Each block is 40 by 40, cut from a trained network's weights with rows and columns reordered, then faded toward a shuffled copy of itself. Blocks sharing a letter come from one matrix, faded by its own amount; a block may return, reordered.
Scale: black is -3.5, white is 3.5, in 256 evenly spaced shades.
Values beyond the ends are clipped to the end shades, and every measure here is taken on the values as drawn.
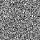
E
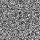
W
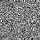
E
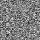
W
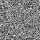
W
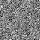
E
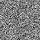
W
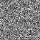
W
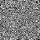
E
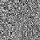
E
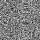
E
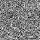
W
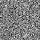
E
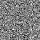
E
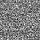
W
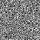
E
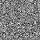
E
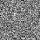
W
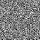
E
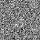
E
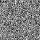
E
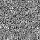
E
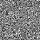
W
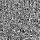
E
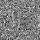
E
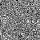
E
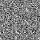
E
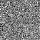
E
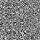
E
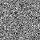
E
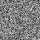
W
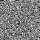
E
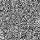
W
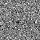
E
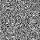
E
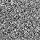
W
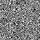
E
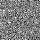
E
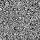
E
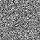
W
